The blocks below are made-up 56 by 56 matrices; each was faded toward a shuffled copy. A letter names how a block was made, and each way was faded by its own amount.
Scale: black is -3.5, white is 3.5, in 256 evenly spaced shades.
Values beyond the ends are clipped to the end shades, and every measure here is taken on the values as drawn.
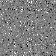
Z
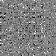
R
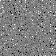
Z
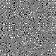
R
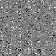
R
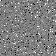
Z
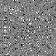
R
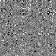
R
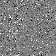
Z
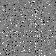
Z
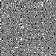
R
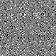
R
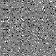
R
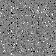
Z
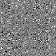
R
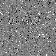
Z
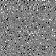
R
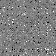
Z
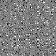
R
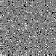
R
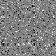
R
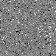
Z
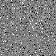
R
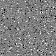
Z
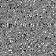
R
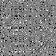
R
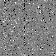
Z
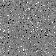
Z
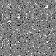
R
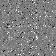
Z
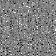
R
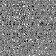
R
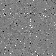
Z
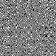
R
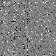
Z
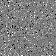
Z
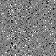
R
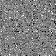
R
